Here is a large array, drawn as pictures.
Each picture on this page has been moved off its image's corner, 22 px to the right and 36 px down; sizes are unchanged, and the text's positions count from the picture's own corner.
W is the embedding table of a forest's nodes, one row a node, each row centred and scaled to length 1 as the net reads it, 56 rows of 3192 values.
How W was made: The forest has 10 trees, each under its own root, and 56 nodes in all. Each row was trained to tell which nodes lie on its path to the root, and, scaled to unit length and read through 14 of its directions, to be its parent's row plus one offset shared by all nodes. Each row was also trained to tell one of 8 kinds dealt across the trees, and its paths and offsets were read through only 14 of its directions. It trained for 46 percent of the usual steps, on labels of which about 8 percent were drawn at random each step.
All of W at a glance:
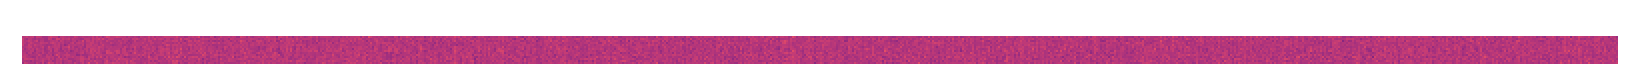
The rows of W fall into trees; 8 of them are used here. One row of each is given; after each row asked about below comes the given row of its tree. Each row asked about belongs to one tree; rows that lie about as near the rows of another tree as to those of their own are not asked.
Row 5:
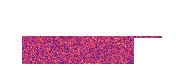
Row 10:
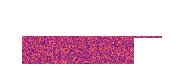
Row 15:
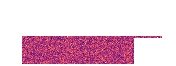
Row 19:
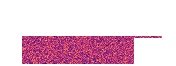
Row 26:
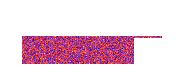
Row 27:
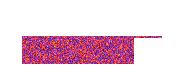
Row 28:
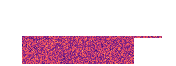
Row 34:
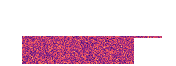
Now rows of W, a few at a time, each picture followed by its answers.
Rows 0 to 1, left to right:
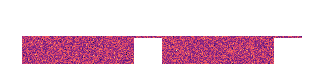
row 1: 10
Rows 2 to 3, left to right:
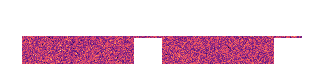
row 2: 34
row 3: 27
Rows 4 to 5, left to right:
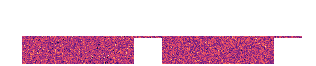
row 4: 5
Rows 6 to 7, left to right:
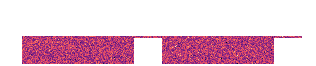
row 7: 10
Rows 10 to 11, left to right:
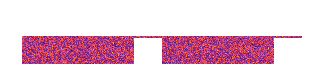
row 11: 10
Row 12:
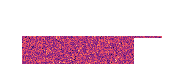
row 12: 34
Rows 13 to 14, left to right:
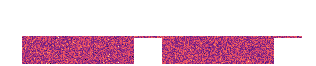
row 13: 19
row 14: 15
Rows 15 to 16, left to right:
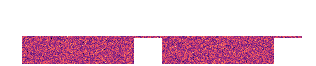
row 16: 10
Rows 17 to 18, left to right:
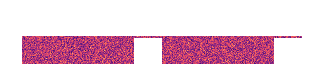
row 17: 15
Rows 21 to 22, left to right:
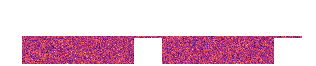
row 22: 15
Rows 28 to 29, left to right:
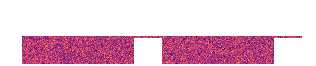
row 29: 26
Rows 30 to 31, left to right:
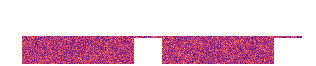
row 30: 34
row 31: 27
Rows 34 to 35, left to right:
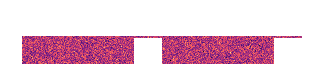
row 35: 10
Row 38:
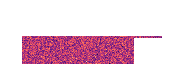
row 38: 5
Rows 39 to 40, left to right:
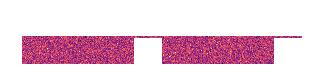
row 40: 19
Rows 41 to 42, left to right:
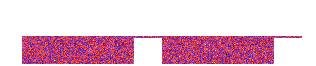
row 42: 10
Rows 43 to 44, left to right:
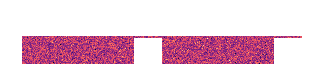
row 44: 34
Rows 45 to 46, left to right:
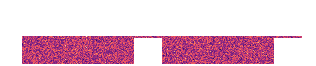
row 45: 19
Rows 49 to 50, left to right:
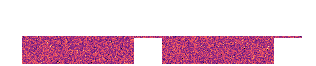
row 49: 15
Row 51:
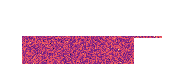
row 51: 34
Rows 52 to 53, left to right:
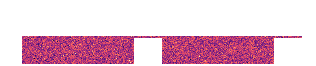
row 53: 10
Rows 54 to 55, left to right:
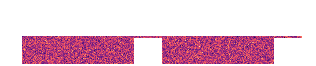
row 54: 34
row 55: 34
